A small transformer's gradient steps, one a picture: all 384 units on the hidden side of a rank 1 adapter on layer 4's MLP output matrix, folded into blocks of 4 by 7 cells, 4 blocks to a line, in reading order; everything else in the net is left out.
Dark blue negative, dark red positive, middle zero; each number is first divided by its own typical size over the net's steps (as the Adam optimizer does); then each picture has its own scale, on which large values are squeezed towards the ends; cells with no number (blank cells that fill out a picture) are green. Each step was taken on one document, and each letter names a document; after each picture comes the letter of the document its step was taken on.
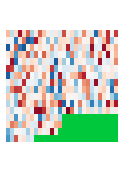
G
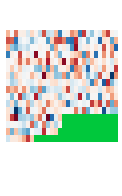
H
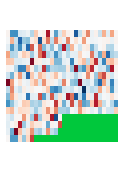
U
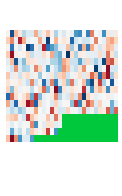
U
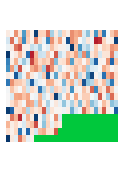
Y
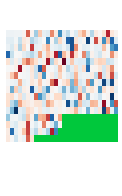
H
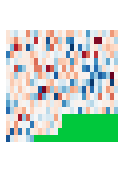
Y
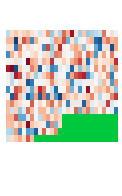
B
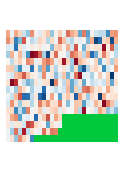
H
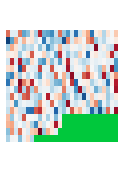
B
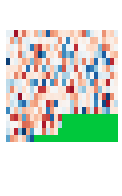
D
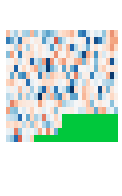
Y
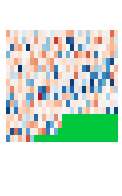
Y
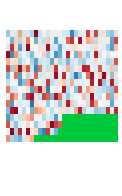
B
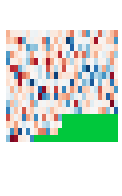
Y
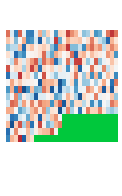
G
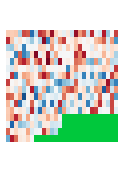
G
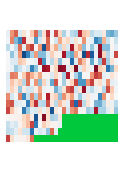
D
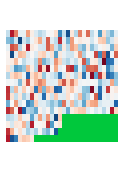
U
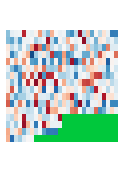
D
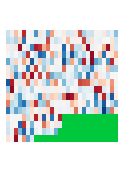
D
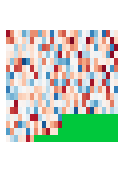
B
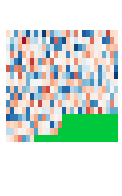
B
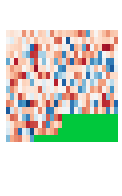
D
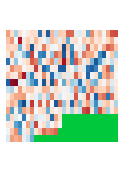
D
